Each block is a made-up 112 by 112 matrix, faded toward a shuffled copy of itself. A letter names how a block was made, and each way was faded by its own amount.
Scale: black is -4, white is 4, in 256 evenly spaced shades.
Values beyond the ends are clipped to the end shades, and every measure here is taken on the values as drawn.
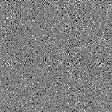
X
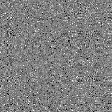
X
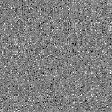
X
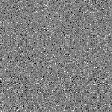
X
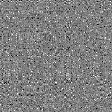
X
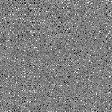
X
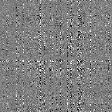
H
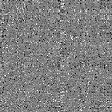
X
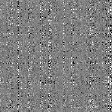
H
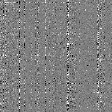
H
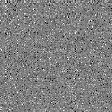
X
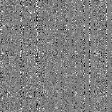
H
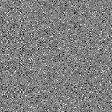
X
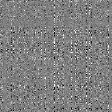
H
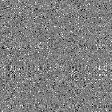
X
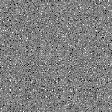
X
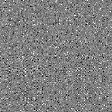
X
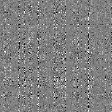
H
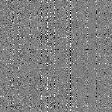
H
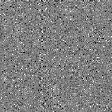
X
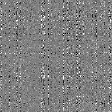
H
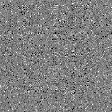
X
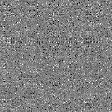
X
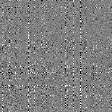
H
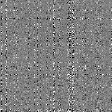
H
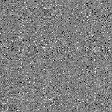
X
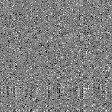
X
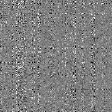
H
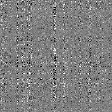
H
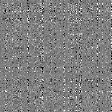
H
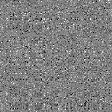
X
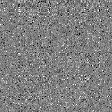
X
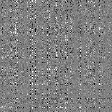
H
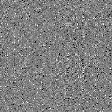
X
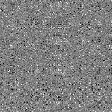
X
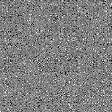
X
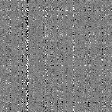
H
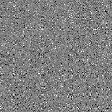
X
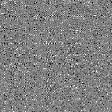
X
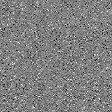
X
